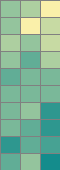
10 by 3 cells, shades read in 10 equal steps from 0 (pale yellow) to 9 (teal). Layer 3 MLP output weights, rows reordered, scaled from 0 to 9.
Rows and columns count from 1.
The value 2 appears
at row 2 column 3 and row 3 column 3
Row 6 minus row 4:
1 -1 2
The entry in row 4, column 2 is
6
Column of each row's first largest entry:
1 1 2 2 1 1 3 3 1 3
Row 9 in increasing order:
6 7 8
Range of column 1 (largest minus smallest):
5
